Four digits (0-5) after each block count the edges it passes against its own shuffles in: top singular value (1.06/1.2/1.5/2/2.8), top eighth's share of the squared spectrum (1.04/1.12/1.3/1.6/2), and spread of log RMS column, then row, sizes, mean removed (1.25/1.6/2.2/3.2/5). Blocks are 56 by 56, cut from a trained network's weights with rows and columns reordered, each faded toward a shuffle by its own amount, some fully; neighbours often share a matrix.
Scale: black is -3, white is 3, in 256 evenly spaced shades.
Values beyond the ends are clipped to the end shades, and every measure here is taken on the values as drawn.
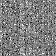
2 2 0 1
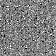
1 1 0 0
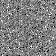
1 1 0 0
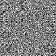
3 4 1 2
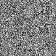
2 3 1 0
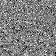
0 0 0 0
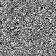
3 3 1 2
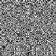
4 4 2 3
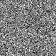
1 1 0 0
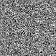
3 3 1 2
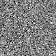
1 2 0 0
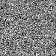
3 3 1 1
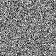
0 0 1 0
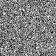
1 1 0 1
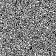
0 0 0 0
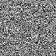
3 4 1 1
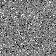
0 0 0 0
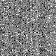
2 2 0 1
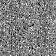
1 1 0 1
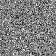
2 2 0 0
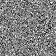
0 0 0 0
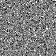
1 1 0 0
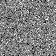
0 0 0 0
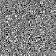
3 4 2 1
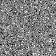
1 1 0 1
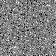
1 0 0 0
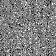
1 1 0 0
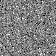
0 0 0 0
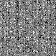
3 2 0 2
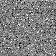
0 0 0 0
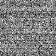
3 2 2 0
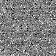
1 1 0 0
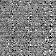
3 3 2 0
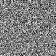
3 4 0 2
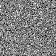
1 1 0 0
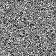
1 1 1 0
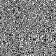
3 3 1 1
